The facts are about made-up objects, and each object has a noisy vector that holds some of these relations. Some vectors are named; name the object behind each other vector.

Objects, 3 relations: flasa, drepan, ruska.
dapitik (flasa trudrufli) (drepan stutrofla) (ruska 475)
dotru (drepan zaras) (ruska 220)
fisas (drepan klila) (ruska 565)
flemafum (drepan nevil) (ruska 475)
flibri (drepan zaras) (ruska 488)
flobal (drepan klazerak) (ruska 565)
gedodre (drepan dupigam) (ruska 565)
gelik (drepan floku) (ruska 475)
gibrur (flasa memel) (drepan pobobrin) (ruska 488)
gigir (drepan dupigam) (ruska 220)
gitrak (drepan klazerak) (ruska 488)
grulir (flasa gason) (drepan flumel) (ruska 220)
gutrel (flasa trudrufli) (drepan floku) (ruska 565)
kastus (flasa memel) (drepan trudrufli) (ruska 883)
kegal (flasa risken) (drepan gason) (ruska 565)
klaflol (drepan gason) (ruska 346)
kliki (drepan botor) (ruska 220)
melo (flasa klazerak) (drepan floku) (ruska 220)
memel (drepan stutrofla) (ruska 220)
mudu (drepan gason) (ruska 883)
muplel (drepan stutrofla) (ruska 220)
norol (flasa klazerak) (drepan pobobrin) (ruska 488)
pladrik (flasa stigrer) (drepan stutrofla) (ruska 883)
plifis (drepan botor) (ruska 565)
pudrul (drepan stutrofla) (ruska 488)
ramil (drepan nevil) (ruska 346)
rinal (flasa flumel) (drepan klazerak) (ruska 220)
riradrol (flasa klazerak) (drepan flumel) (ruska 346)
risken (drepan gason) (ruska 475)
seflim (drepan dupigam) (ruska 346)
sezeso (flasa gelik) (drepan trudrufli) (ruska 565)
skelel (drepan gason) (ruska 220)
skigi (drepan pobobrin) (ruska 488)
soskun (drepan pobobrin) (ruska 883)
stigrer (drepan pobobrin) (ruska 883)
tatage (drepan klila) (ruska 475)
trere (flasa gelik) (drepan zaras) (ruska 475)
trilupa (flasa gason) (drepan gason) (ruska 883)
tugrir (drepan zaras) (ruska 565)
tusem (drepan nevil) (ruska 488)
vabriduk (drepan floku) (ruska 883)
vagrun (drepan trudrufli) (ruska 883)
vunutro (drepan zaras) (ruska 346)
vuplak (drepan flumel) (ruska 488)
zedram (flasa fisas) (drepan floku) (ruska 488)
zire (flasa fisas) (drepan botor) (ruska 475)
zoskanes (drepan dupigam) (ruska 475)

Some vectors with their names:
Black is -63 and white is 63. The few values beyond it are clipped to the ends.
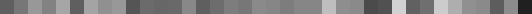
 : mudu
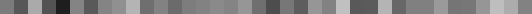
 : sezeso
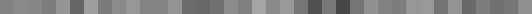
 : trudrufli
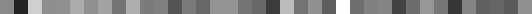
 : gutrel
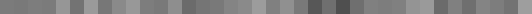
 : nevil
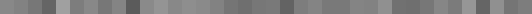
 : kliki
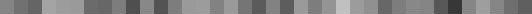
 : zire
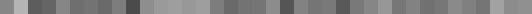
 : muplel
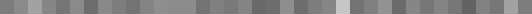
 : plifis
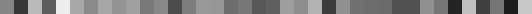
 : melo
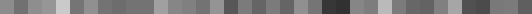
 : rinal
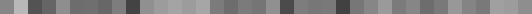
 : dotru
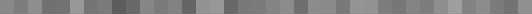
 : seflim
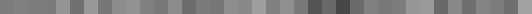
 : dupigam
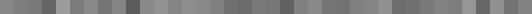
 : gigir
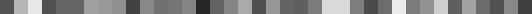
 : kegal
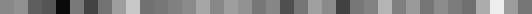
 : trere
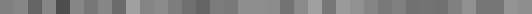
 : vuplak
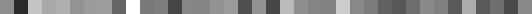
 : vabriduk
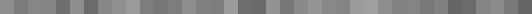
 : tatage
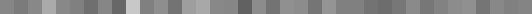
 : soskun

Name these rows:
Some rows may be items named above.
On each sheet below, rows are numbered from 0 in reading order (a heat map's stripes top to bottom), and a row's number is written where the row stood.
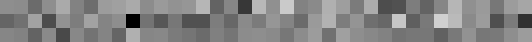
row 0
stigrer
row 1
klaflol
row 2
skigi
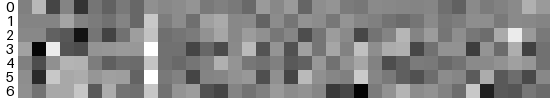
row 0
pudrul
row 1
soskun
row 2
trere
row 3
gelik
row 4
kastus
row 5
vabriduk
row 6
flumel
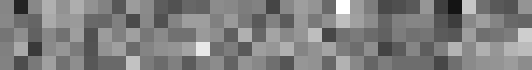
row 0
zedram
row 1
zire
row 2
norol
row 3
pladrik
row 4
gibrur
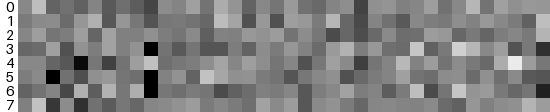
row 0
vunutro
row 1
riradrol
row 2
pobobrin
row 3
klaflol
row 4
trere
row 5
grulir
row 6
skelel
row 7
flibri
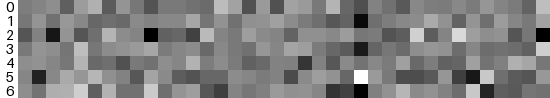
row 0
riradrol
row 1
stutrofla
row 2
trilupa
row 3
klazerak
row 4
memel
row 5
zedram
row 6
flumel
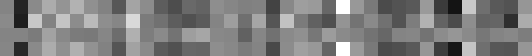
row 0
zedram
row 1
floku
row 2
vagrun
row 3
zedram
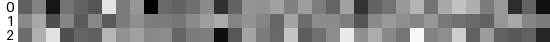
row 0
gason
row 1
dapitik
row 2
risken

